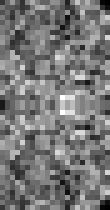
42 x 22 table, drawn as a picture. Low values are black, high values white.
The ninth with the highest average is the centre. There is no overall slope. No single row or column stands out from its neighbours. The top and bottom halves mirror each other.
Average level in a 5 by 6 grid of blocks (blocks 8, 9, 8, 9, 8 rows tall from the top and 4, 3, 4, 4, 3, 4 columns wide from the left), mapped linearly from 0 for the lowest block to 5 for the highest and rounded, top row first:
112022 / 323332 / 234543 / 323332 / 112022
